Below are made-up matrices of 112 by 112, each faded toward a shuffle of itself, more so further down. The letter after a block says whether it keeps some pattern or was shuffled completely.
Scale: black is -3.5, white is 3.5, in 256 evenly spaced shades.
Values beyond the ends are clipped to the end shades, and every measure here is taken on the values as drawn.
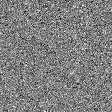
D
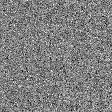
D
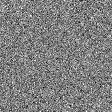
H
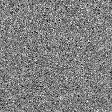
H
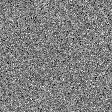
D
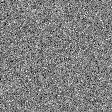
D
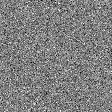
D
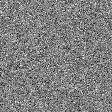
H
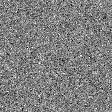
D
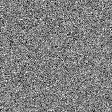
H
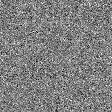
H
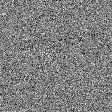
D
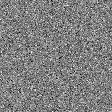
H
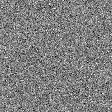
D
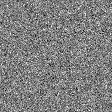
H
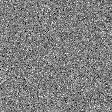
D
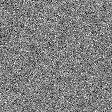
D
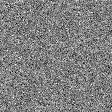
D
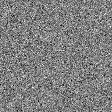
D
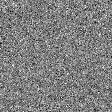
D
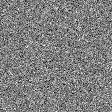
H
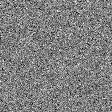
H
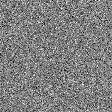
H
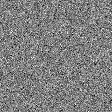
H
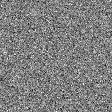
H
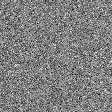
D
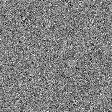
H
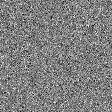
H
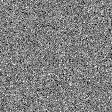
D
